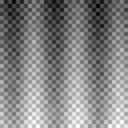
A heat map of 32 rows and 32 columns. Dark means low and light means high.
Stripes running up and down repeat 3 times from left to right. Neither half mirrors the other. There is an overall slope up to the bottom. The histogram is bell-shaped.
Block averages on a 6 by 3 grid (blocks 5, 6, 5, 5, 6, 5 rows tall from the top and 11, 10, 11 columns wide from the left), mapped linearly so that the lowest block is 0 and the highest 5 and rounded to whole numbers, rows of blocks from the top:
000 / 111 / 222 / 333 / 444 / 555
